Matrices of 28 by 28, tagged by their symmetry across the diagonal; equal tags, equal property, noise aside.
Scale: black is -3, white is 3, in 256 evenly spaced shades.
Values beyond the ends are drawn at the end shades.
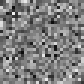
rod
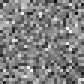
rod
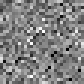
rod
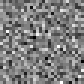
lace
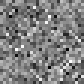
rod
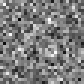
rod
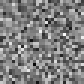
lace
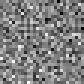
lace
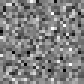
lace
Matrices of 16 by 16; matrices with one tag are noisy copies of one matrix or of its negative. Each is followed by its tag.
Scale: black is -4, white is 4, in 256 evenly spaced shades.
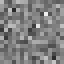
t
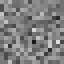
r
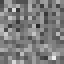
t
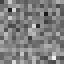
t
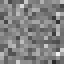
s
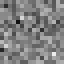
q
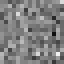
s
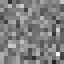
s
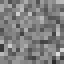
s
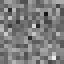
t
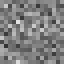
q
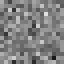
t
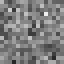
t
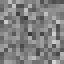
s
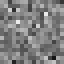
t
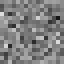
r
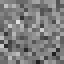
q
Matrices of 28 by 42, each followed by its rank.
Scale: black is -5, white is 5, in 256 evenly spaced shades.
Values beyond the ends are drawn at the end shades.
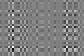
one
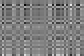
one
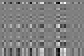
one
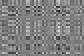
two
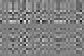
two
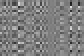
two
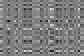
two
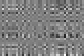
two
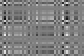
one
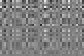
two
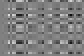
one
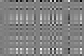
one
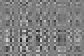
two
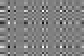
one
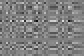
two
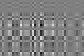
one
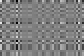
one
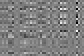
two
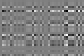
one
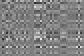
two
